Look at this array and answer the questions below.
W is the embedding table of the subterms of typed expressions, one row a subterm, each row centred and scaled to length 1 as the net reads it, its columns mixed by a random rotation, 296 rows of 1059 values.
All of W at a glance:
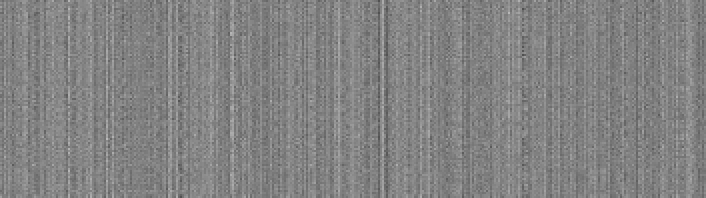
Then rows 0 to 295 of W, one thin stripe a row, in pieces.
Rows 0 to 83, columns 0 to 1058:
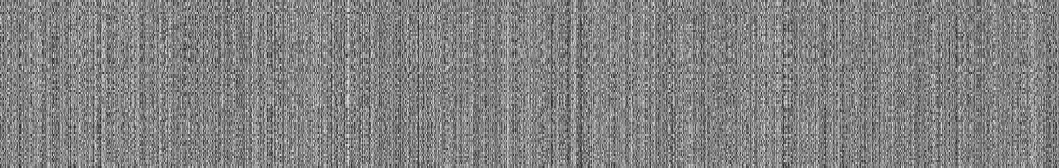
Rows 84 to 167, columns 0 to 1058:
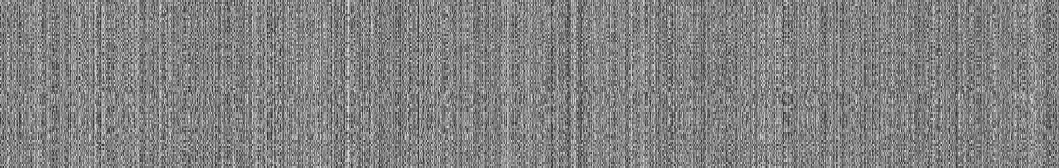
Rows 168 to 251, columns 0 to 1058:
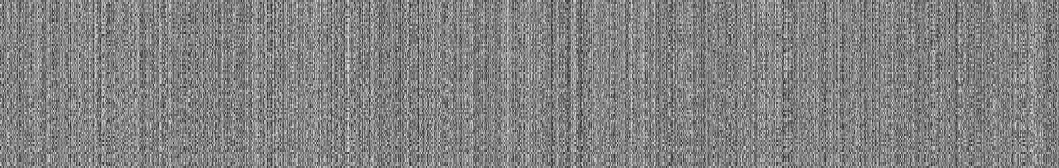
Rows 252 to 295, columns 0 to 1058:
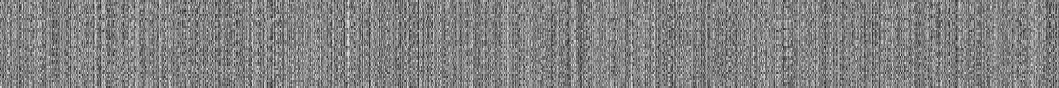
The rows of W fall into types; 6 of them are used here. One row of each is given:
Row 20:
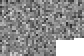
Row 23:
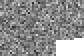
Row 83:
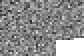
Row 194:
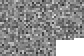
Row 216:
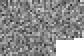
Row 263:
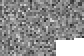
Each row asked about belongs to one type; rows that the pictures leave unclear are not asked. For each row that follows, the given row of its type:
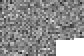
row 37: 263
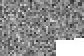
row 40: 263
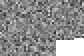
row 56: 83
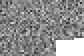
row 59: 216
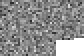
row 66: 83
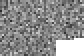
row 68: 216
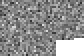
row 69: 83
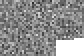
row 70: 194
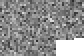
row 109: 263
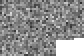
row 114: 20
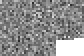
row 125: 194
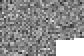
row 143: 263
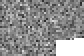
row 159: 263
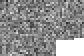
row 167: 20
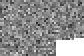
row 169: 263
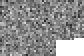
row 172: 20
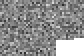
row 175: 194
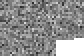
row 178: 23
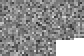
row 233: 194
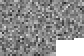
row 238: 216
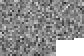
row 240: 216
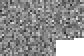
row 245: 216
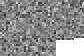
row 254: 83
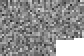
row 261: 216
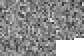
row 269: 263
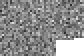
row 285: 216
